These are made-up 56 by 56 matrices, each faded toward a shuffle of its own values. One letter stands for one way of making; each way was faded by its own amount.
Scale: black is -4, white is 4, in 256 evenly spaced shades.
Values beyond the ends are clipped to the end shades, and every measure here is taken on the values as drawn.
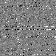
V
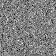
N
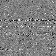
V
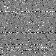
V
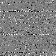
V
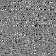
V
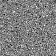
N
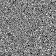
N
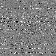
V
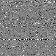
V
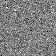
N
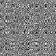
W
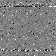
V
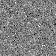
N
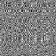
W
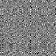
W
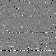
V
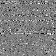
V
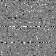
V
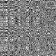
W
